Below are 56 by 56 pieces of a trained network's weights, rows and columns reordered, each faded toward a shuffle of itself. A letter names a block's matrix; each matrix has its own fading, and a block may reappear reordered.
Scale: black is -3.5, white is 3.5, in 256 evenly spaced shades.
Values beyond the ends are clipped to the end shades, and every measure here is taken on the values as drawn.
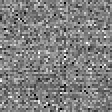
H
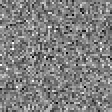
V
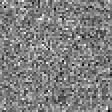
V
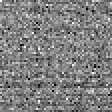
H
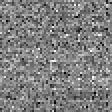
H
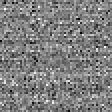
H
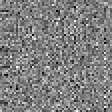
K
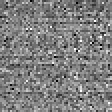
H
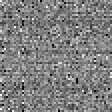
H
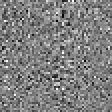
K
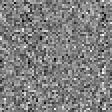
K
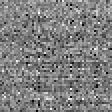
H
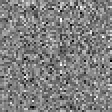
K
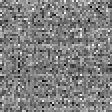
H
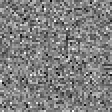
V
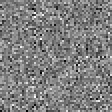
K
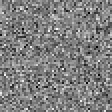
V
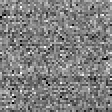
H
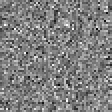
V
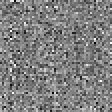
K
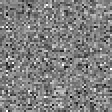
K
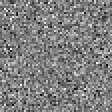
V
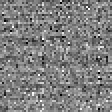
H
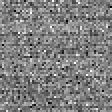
H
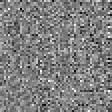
K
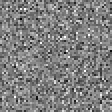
V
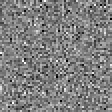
V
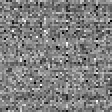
H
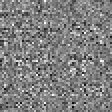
K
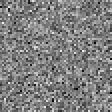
V
